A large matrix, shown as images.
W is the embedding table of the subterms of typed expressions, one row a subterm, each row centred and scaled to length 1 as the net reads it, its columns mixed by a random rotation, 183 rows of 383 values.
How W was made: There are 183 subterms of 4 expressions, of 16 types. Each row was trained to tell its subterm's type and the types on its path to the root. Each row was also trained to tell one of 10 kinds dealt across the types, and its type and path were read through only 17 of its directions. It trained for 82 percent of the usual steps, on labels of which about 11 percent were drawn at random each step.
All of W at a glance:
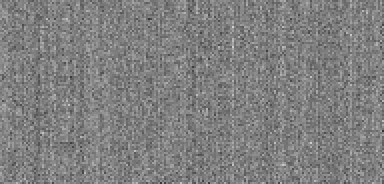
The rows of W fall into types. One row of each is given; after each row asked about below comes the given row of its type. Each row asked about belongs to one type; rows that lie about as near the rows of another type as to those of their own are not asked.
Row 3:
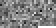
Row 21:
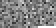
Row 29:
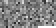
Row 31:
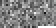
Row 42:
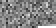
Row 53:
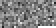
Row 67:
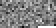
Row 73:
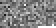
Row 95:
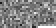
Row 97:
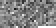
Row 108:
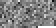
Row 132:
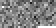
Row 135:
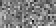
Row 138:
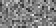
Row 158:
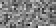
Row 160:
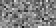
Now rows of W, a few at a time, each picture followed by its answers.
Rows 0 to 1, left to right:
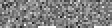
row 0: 158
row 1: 160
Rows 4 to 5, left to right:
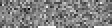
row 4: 31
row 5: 73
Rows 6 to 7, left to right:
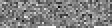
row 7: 73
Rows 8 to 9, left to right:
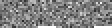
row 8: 3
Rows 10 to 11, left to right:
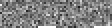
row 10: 53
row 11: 29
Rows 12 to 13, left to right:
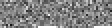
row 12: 135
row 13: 42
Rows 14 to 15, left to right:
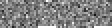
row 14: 108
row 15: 135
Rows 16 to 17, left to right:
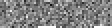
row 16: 42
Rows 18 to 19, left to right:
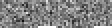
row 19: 138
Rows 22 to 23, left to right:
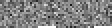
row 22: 53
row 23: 21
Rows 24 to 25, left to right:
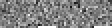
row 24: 42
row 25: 53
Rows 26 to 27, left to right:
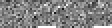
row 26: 21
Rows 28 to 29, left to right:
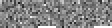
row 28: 29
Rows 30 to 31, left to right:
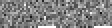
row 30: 31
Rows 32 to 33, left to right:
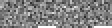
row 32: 132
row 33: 132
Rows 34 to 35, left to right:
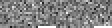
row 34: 158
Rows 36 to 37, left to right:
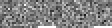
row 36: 21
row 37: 73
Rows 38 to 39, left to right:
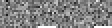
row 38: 21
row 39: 29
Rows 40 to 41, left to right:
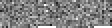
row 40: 135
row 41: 73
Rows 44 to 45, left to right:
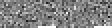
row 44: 135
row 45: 21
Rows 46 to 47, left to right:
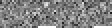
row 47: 29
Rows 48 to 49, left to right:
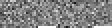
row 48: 108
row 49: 53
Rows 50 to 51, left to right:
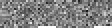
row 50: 138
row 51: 132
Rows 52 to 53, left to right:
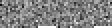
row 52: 67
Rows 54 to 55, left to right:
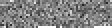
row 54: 42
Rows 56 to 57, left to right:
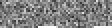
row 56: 42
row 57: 138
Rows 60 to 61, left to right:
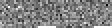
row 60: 132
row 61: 108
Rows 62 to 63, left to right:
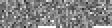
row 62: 108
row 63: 95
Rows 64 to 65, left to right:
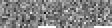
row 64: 31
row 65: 29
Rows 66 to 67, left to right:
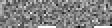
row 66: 67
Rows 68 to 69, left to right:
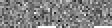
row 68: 21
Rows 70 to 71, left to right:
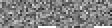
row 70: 53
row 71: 67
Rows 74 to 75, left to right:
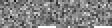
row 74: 158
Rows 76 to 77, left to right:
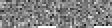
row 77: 138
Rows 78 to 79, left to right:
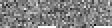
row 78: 158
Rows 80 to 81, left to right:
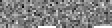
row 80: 135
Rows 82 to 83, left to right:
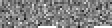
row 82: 53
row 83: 53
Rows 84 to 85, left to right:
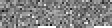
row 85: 138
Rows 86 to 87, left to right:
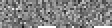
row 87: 97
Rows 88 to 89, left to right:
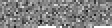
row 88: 95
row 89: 135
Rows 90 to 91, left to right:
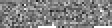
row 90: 21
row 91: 108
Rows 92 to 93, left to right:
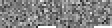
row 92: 158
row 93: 95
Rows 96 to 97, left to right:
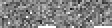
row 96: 53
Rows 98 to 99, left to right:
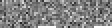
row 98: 31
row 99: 29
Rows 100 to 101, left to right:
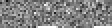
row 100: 21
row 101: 73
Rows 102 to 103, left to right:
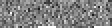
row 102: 21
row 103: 108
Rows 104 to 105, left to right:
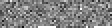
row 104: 67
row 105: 67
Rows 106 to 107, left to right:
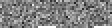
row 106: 53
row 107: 29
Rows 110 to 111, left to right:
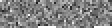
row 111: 42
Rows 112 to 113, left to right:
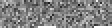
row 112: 42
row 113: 158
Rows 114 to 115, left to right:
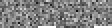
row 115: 95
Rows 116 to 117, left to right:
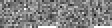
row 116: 158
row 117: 135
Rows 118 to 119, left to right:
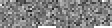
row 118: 132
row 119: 95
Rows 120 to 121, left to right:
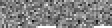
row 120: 135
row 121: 95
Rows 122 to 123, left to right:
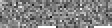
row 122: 132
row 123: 158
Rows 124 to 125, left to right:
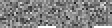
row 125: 29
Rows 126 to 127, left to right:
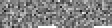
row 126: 95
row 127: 73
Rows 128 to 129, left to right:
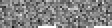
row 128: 95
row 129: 21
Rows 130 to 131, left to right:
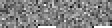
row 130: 67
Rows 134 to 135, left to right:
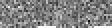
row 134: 132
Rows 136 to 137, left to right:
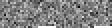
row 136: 97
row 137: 29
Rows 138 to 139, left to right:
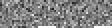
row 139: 53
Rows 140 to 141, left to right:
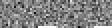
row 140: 53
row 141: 160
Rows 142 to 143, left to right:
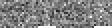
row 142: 95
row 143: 108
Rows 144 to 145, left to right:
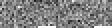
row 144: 132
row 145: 95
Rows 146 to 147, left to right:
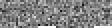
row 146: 138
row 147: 95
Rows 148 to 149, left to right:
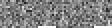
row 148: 132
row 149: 108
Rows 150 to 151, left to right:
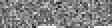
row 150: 95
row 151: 73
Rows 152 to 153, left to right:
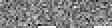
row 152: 158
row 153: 132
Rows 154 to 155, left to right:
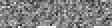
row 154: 132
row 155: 160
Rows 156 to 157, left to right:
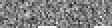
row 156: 97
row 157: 108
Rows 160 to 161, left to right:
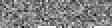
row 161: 135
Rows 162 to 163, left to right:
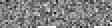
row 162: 21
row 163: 97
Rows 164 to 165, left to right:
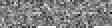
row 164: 160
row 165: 158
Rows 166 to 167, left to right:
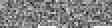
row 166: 132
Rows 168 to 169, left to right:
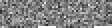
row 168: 3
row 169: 158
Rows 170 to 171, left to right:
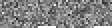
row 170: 158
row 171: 138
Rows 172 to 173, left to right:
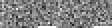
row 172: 138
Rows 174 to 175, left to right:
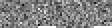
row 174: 53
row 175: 73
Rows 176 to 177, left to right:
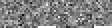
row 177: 3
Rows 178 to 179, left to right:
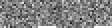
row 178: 135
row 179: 29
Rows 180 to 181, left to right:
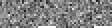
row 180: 97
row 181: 97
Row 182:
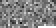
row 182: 42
